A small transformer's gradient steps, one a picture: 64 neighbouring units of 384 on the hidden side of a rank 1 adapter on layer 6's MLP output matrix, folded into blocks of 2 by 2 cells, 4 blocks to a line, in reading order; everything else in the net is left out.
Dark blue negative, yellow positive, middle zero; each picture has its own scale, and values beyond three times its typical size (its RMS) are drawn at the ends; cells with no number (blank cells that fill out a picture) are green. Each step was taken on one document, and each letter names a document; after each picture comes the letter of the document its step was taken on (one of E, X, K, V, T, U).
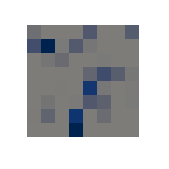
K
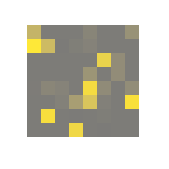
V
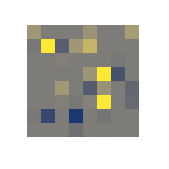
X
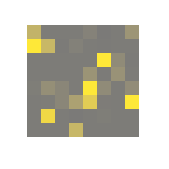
V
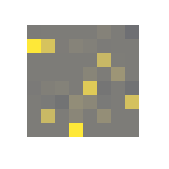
V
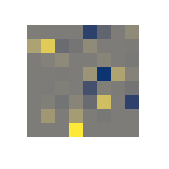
K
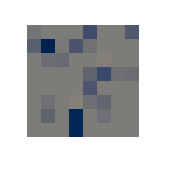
K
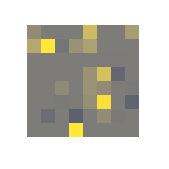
X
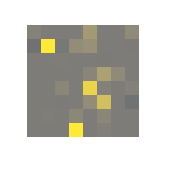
X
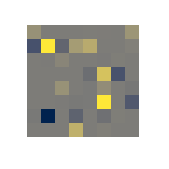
X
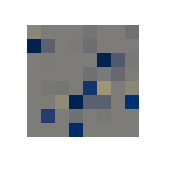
V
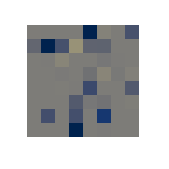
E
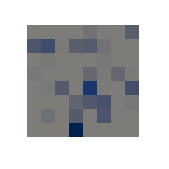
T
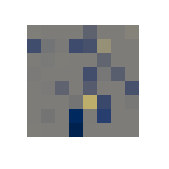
T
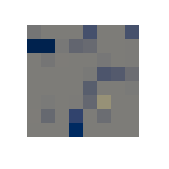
K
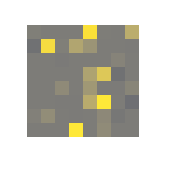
X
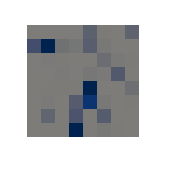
E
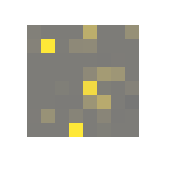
X
